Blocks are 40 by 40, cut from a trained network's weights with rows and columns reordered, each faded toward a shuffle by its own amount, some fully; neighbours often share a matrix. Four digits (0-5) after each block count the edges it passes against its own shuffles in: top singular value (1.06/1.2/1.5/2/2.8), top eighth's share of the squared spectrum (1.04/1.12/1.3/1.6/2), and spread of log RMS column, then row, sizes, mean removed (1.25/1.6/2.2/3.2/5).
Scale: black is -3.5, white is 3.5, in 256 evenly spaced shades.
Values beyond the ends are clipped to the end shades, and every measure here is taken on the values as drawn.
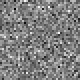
0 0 0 0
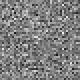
3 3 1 1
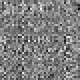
3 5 2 2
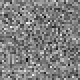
0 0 0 0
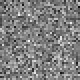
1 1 0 0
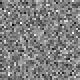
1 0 0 0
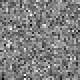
0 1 0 0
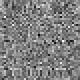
3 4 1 1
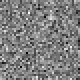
1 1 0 0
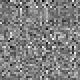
3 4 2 2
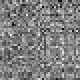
3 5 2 2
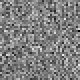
2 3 1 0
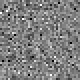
2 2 1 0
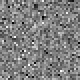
1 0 0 0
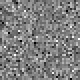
0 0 0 0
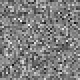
0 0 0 0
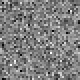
0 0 0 0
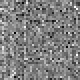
2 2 0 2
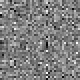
3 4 2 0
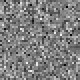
0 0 0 0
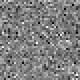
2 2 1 0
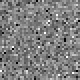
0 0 1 0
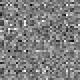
3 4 2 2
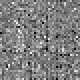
2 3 1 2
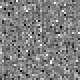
0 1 0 0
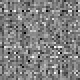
3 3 0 2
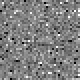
0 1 0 0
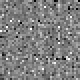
1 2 0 1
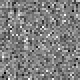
2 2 0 0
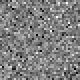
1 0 0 0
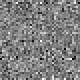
3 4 1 2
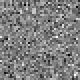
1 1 0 0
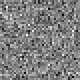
2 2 1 1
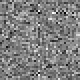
3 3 1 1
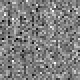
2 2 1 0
